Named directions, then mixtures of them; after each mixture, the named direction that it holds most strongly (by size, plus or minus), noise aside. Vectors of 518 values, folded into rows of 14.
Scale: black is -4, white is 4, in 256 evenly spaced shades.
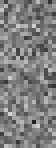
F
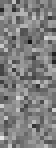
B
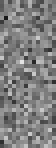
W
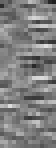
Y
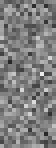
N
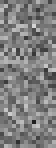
F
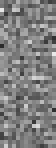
B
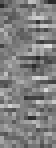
Y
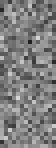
W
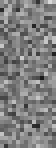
F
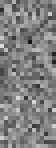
B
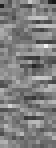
Y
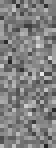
N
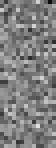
F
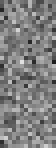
W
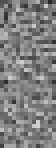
F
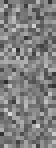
F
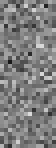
N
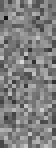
W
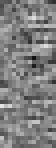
Y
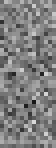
N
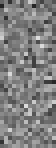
W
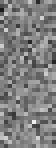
F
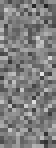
N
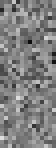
B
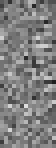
W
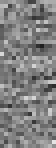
Y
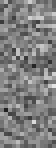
F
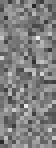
W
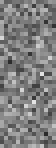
N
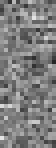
B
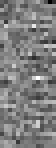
Y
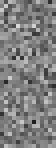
F
